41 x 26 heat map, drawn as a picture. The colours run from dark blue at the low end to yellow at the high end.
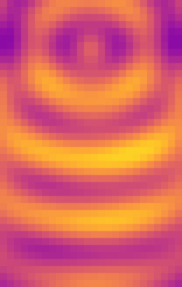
Average level on the scale: 60%. Stripes: horizontal, repeating 4 times. Rings: centred on the top middle.
